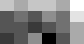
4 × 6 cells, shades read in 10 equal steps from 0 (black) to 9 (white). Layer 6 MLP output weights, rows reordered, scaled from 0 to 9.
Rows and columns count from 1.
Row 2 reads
3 4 3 5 4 8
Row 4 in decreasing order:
6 5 3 3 2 0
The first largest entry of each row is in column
6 6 6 6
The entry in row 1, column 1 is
7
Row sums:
42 27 21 19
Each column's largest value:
7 6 7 7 6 9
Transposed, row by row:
7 3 3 2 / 6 4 3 3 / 7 3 2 5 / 7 5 3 0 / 6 4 4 3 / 9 8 6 6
